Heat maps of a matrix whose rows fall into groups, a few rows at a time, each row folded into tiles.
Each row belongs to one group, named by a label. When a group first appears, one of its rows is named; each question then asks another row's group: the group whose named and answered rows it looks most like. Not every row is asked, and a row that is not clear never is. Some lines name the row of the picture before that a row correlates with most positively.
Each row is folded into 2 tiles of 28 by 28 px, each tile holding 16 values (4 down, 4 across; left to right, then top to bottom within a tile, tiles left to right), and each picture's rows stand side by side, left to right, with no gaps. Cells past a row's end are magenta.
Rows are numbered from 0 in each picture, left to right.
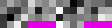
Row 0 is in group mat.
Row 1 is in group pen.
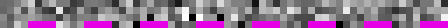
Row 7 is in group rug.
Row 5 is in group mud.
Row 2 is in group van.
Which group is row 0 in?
mat
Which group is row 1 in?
pen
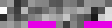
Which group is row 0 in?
pen
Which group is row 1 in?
van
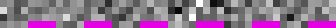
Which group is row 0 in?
pen
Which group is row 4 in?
rug
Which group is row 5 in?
mat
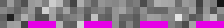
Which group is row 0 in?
mat
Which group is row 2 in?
mud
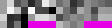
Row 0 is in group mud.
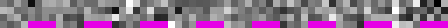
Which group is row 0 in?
mud
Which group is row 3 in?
pen
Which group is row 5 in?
rug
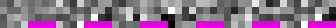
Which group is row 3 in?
pen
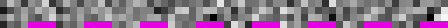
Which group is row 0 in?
rug
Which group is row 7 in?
van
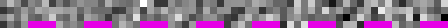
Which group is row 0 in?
rug
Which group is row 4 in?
mat
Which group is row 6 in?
mat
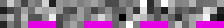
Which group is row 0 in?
rug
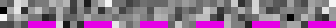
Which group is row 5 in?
mat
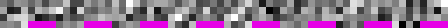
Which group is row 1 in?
pen
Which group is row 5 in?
pen
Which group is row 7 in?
mud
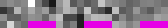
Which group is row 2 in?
pen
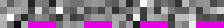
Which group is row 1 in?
pen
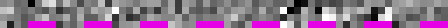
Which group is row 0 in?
mud
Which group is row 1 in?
rug
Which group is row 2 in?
pen
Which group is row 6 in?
van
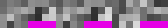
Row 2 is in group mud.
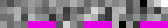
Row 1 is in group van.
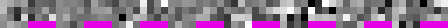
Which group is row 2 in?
mat
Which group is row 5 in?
mud
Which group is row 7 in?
mud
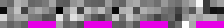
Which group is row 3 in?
mat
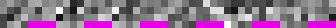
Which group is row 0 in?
mat
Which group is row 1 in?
pen
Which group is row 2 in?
pen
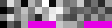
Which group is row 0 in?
rug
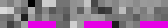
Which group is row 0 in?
mud
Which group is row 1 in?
mat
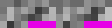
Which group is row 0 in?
van
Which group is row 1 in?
van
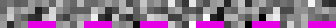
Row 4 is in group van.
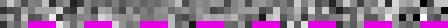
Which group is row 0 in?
rug
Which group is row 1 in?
pen
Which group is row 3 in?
mud
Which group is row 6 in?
rug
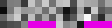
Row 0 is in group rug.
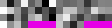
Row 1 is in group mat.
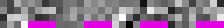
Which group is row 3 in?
rug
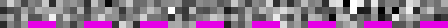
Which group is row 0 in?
rug
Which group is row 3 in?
pen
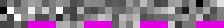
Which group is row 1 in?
pen
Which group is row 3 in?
mud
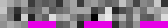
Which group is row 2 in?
rug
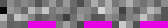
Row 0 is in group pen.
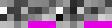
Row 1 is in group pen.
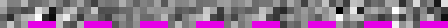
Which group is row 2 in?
rug
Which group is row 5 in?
rug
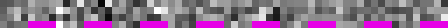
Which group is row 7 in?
rug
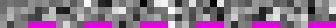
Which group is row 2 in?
mud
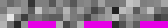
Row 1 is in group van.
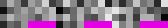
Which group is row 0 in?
rug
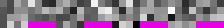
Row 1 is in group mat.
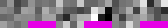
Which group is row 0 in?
pen
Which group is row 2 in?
mat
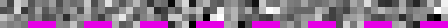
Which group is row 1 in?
mat
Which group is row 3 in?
van
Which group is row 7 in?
mat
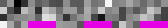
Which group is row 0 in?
pen
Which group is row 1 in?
mat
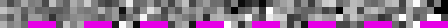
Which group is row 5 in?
mud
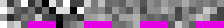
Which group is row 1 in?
pen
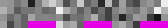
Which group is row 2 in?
mat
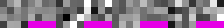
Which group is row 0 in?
van
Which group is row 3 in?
rug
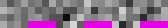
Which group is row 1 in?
mat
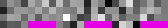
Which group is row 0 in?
rug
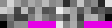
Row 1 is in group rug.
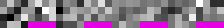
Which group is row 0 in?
mat
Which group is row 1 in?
rug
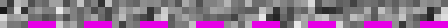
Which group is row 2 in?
van
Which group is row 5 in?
mat
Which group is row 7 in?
van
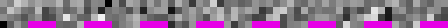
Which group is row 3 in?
rug
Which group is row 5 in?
pen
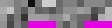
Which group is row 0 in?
mud
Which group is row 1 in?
van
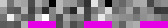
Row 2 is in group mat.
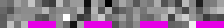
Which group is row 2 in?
rug
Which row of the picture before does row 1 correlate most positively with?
0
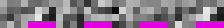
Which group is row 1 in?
mud
